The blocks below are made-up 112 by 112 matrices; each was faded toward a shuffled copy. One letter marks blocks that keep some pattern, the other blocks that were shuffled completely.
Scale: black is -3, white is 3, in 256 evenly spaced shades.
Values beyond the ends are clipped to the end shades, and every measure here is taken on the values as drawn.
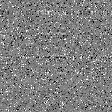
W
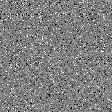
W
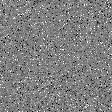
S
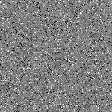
W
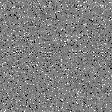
W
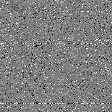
W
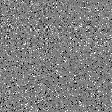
W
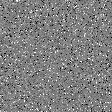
S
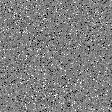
S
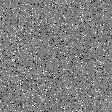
S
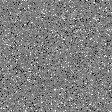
S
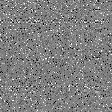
W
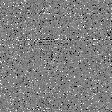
W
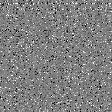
W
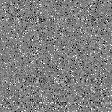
W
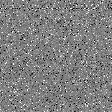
W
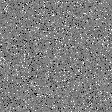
S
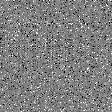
W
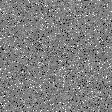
S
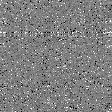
W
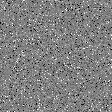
S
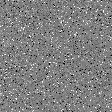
S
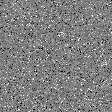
S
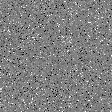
S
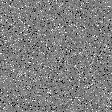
S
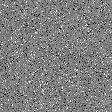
S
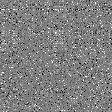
W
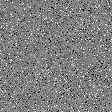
S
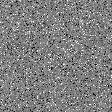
S
